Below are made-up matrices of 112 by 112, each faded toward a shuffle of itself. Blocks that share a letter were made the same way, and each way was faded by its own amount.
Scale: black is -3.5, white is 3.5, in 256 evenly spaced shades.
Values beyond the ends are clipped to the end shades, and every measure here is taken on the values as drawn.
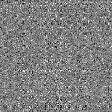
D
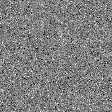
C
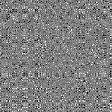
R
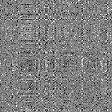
R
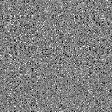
D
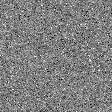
C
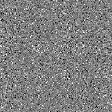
D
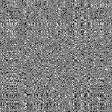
R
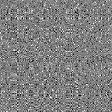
R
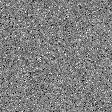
C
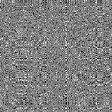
R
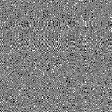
R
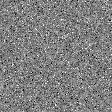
C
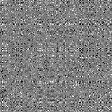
R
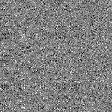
D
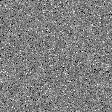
C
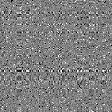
R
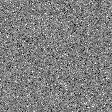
C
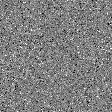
C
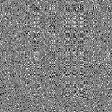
R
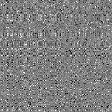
R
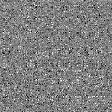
D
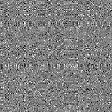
R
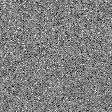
C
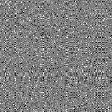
R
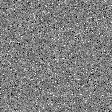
C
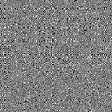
R
